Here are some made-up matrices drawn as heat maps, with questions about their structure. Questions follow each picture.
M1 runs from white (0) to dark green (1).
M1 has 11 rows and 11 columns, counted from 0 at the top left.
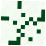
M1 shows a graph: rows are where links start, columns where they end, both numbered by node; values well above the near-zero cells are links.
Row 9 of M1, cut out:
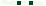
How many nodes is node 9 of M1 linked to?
2
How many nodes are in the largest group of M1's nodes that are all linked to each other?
3
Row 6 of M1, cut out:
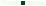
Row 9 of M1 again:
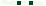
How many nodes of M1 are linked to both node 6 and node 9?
0
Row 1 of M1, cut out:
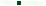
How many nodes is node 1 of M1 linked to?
1
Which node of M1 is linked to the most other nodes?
node 4
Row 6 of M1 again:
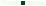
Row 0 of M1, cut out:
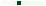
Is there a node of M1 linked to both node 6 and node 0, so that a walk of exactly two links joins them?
no
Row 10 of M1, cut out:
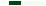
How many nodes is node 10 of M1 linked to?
3
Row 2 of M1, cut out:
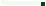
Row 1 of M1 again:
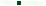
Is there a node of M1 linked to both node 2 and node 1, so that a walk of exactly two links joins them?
no
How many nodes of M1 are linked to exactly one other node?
5
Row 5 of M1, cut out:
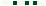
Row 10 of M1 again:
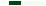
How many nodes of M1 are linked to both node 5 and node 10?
1
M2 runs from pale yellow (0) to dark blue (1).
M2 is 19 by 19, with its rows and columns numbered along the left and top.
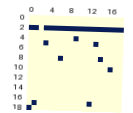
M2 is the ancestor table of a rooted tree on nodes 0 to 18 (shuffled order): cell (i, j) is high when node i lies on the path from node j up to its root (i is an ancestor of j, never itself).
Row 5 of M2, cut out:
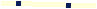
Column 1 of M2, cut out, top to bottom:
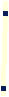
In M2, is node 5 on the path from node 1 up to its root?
no
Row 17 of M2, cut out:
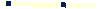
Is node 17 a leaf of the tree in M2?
no
